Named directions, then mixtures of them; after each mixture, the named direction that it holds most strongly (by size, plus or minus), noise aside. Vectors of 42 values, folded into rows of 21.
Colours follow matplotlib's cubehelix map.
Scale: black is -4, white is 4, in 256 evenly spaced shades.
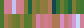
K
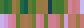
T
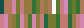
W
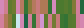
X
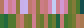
T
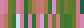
X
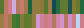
K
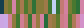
W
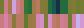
K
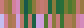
X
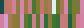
W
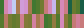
W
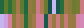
T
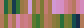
K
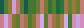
T
